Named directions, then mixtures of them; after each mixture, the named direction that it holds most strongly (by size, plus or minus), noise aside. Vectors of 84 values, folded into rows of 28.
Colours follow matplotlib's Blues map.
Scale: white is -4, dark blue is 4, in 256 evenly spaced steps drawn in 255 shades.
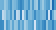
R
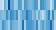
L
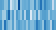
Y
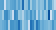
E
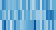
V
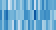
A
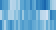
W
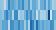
E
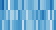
L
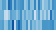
A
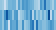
E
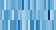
E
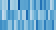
Y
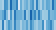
Y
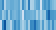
V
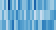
A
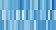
R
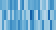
Y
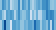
V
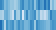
W
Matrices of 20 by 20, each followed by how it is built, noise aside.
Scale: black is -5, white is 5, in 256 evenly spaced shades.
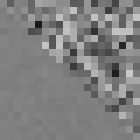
upper triangular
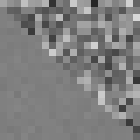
upper triangular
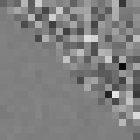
upper triangular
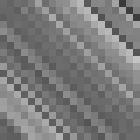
Toeplitz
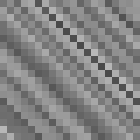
Toeplitz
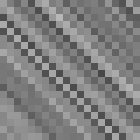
Toeplitz
